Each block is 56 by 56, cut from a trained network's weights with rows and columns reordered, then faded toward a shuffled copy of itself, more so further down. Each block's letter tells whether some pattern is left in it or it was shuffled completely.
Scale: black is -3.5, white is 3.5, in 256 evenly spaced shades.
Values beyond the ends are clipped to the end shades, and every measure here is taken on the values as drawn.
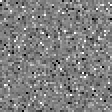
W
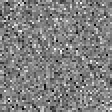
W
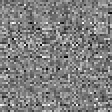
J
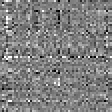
J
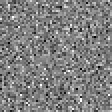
W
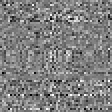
J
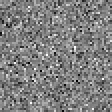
W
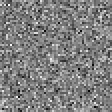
W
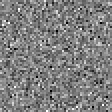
W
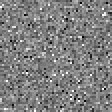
W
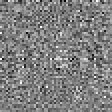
J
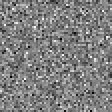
W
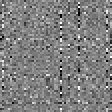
J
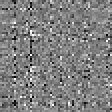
J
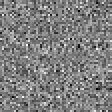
J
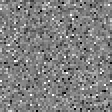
W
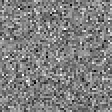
W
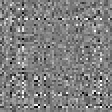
J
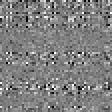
J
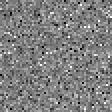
W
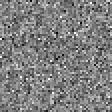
W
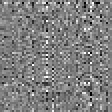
J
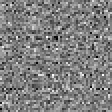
J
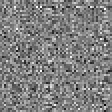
J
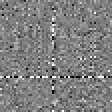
J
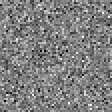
W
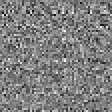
J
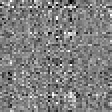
J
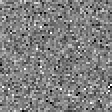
W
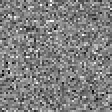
W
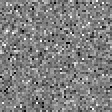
W
